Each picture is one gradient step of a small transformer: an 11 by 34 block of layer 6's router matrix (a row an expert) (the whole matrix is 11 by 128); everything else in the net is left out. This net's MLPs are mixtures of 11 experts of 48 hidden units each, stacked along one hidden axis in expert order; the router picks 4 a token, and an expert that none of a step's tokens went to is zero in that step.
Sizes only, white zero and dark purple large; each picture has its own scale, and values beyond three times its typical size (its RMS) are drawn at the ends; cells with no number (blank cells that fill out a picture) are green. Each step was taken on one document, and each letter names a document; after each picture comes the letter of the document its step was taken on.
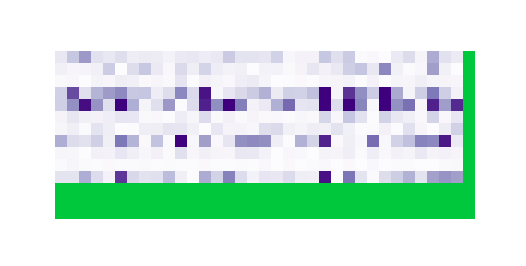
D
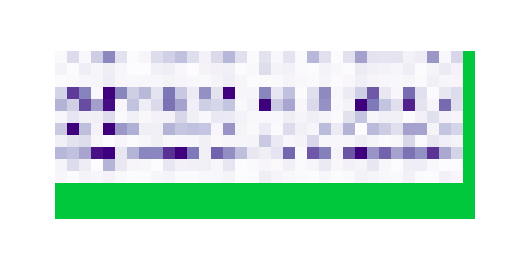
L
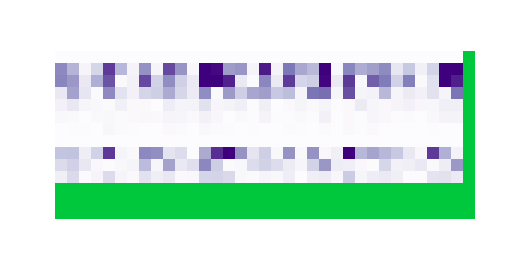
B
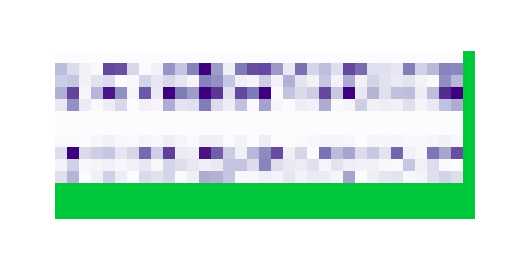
B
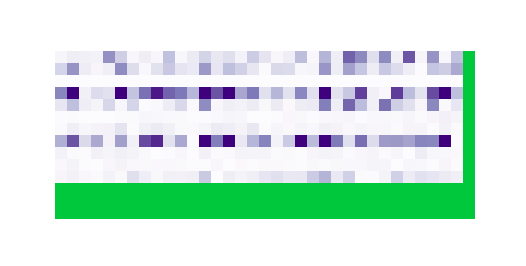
D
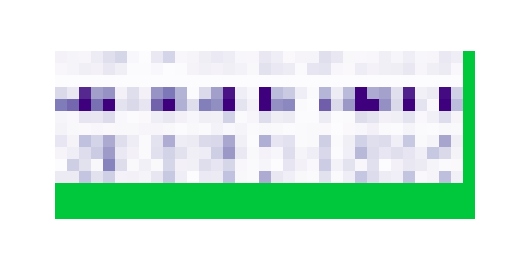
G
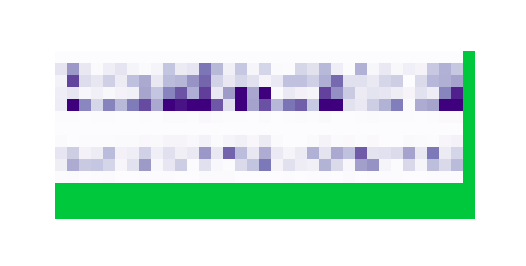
B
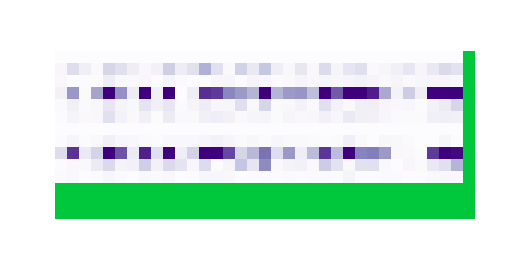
B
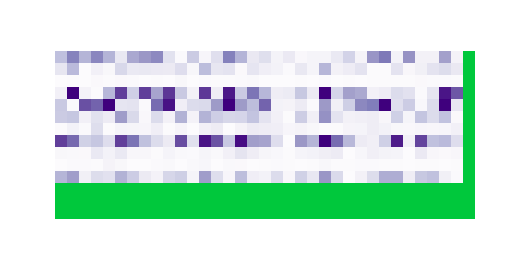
D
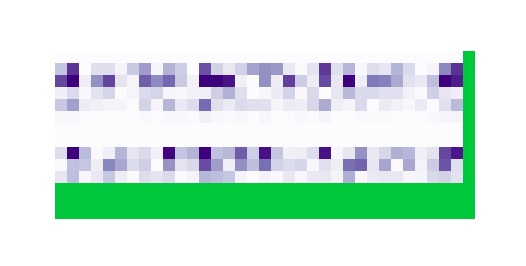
B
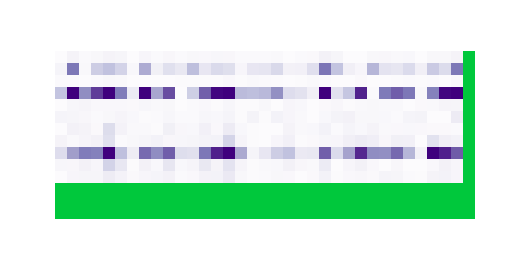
G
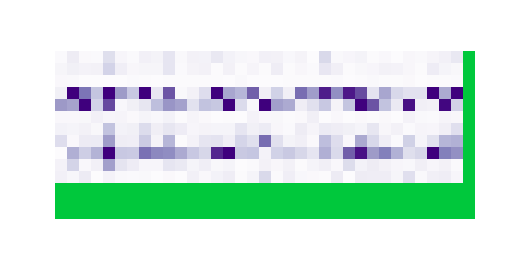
G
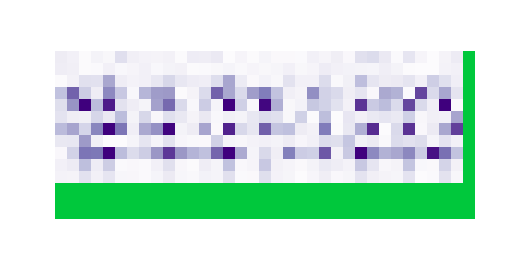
G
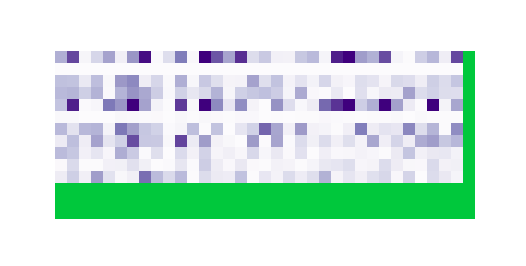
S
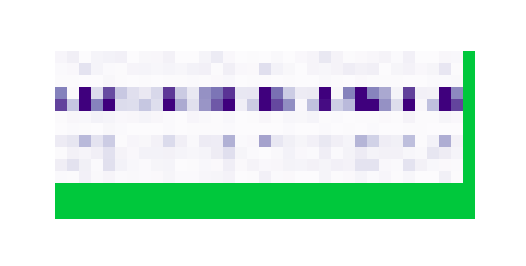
G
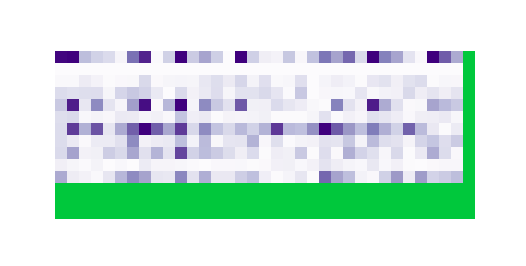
S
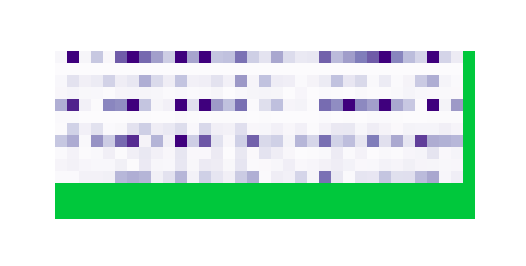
S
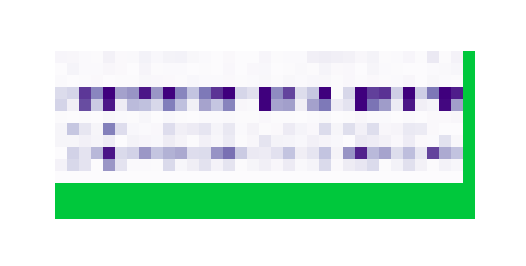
G
